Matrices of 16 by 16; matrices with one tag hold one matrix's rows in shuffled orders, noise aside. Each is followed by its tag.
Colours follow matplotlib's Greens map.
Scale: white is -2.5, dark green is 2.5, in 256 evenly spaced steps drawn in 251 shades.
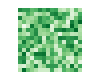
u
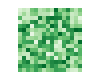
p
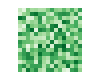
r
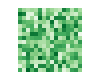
r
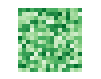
p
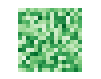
r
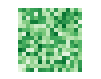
r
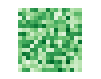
p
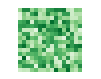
p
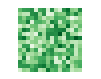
p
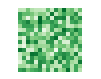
r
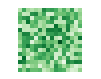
p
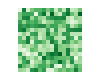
p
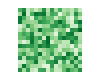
u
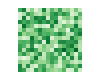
u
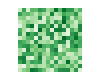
r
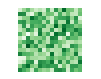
r
